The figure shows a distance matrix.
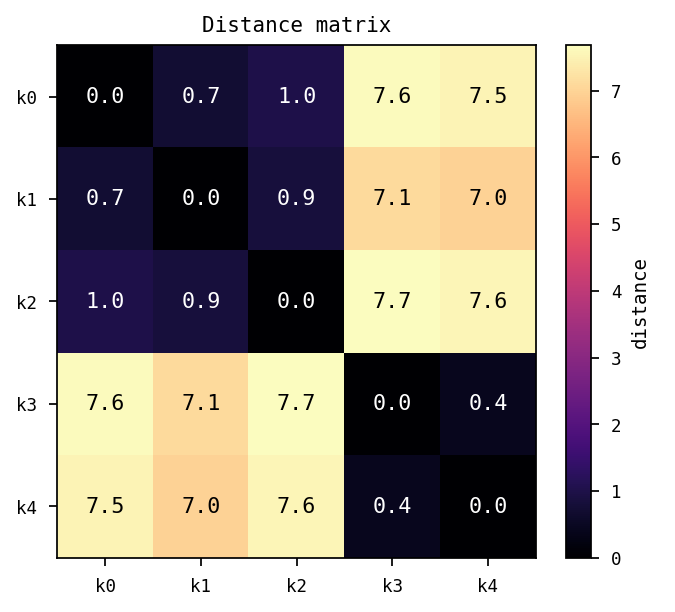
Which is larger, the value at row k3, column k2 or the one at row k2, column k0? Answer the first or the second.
the first
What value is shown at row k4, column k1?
7.0
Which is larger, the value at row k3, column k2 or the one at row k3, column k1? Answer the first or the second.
the first
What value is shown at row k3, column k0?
7.6
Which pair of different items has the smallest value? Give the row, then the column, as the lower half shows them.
k4, k3
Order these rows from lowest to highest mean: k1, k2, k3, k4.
k1, k2, k4, k3
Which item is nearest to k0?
k1
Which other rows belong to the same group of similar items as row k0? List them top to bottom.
k1, k2
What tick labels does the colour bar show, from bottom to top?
0, 1, 2, 3, 4, 5, 6, 7
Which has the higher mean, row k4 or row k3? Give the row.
k3
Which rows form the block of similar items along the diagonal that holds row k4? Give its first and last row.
k3 to k4
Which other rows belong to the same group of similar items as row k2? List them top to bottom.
k0, k1
